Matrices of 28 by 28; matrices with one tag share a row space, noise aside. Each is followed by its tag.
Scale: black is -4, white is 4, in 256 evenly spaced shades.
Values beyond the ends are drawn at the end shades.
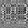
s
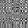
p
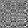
s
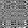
s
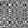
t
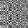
t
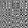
p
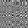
p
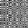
t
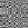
t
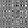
p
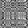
s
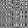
p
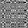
s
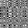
t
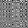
p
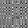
p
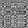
s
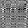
s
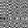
t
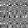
t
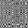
p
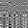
t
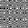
t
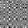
t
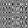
p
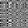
t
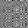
p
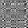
s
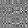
p
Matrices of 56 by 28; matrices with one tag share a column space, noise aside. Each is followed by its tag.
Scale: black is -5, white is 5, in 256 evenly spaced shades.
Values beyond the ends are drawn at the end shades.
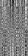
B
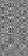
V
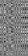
V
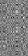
V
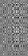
V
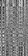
B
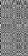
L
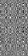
V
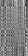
B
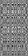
V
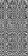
L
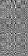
L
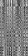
B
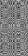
L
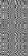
L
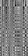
B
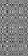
V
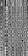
B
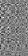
V
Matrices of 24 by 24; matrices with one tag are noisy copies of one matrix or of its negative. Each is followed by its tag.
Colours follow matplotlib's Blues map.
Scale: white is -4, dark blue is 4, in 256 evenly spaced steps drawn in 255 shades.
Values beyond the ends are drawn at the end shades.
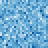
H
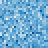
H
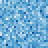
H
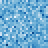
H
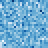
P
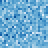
H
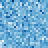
P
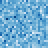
H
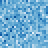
H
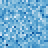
H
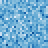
H
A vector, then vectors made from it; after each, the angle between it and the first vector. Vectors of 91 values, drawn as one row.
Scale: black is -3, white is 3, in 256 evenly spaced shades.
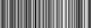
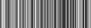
nearly opposite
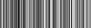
orthogonal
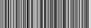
partly opposed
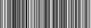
orthogonal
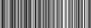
nearly parallel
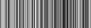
nearly opposite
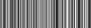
partly aligned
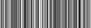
orthogonal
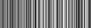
nearly parallel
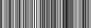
partly opposed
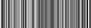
orthogonal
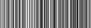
partly opposed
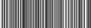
partly aligned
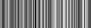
nearly parallel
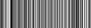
partly aligned
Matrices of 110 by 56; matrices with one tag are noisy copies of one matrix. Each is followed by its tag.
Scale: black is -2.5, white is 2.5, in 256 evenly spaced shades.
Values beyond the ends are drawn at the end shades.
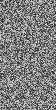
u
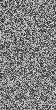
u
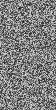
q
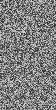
u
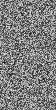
q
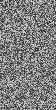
u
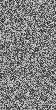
u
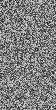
u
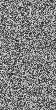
q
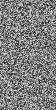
q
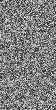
u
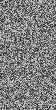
u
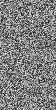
q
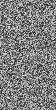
q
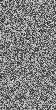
u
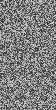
u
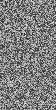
u
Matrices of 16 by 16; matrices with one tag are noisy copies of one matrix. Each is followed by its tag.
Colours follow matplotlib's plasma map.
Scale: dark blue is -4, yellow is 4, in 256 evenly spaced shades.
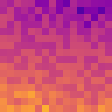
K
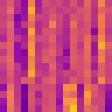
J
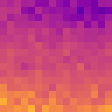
K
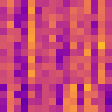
J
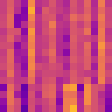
J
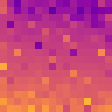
K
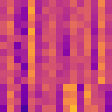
J
